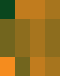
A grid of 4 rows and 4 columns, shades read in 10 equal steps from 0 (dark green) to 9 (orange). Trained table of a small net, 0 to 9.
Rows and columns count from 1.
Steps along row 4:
down up down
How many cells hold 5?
4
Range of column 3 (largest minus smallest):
1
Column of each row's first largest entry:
2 3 3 1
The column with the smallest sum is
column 1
